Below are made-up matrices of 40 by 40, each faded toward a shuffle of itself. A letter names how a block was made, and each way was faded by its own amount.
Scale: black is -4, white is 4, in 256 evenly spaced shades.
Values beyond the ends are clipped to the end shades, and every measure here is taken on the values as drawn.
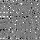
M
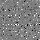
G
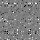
M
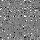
M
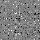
G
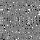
M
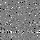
G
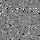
G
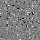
G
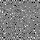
M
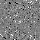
G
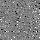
G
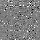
M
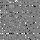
M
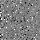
G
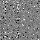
G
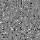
G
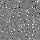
G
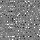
M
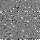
M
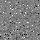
G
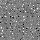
G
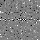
M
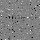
G
